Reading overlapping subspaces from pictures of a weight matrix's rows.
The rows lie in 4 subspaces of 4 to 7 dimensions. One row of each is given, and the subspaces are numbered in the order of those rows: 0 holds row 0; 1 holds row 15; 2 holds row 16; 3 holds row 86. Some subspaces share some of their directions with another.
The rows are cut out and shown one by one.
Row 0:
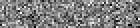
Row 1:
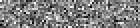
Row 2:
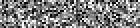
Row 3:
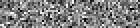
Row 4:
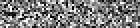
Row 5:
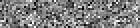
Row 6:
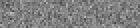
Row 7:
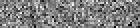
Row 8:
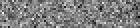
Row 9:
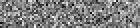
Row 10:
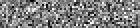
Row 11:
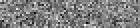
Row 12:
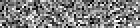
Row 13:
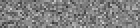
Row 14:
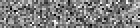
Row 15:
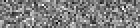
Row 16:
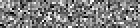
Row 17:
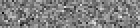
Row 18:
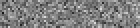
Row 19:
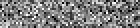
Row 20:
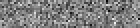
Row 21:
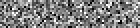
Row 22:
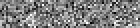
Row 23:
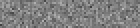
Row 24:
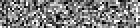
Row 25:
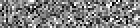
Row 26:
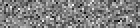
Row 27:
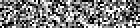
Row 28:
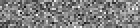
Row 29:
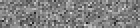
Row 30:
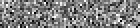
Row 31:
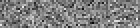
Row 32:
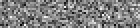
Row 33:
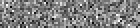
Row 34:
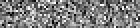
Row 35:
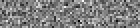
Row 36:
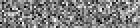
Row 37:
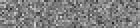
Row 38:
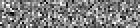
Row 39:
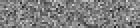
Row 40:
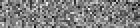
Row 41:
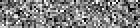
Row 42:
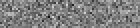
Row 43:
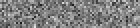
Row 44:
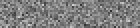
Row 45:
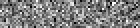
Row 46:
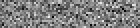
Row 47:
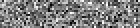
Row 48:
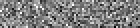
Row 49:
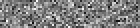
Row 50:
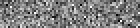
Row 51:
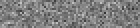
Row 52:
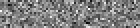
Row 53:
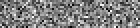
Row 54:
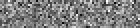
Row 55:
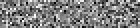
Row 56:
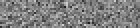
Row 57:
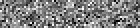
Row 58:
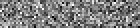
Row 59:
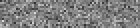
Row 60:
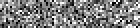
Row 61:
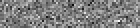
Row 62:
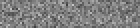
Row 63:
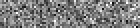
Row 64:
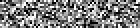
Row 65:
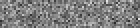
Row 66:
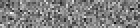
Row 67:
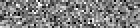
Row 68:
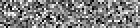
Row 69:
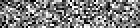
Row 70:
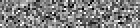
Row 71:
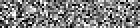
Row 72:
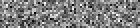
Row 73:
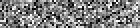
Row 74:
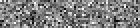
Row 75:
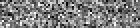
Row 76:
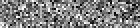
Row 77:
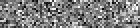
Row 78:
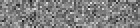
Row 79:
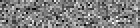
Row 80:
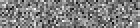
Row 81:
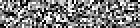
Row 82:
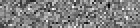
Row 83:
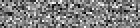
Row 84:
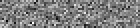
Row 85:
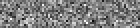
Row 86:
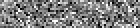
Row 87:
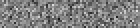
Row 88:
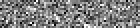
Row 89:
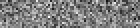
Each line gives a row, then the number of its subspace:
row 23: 2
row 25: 1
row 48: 0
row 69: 1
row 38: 2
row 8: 3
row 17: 3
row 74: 1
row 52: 0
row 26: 2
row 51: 1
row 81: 3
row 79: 1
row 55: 3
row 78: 3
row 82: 1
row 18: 3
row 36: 2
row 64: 3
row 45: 0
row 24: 3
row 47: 3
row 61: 2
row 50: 2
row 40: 3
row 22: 1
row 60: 2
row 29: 0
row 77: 1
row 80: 1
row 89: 0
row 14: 0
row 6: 2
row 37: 1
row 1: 2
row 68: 3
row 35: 3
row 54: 0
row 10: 1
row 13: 1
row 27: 1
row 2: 2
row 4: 2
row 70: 3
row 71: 0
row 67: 3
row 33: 2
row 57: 2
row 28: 1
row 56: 3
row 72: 2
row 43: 1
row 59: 3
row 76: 1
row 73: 2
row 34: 1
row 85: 3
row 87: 1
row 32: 3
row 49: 0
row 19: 1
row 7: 1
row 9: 3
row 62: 2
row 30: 2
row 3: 2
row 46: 1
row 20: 0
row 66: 2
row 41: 3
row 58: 0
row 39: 1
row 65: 0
